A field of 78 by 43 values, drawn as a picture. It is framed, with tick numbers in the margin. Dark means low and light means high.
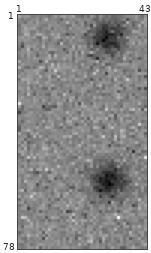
Histogram: skewed, a long tail of low values. Average level on the scale: 50%. Dips: two.
